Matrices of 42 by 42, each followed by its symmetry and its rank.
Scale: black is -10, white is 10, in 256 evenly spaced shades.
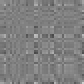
symmetric, rank two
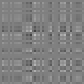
symmetric, rank one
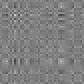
symmetric, rank two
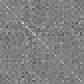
symmetric, rank five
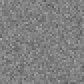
neither, full rank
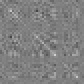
symmetric, rank five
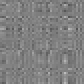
neither, rank three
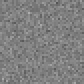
neither, full rank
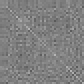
symmetric, rank five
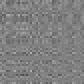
neither, rank three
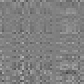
neither, rank three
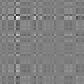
symmetric, rank one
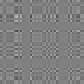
symmetric, rank one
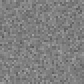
neither, full rank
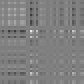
symmetric, rank one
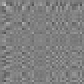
symmetric, rank two
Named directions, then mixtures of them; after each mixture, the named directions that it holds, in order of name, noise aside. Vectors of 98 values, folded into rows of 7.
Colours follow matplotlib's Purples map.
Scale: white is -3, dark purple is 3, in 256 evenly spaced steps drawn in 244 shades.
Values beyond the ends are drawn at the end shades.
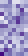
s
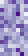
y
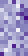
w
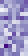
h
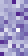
w, y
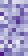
s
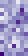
s, w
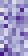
h, s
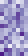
s, y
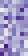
h, s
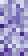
s, y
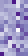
w, y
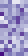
s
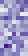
h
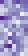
h, s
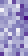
h, w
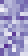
h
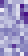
w, y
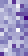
w
